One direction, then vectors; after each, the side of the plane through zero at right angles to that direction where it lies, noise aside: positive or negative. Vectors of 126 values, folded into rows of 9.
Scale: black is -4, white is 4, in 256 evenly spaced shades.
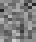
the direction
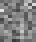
negative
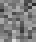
positive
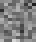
positive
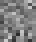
negative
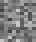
positive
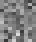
positive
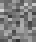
negative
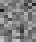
positive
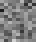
positive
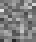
negative
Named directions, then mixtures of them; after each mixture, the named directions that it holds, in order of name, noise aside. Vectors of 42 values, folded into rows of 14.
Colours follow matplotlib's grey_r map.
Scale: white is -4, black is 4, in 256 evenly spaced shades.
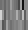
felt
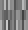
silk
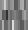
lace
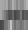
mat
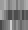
mat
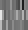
felt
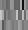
felt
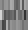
felt, mat, silk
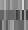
felt, lace, mat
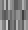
silk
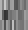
felt, lace, silk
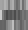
felt, lace, mat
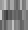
felt, lace, mat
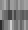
mat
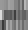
felt, mat, silk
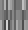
silk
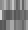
felt, lace, mat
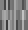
silk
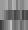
mat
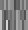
felt, silk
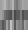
mat, silk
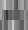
lace, mat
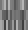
lace, silk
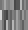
felt, lace, silk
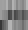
mat
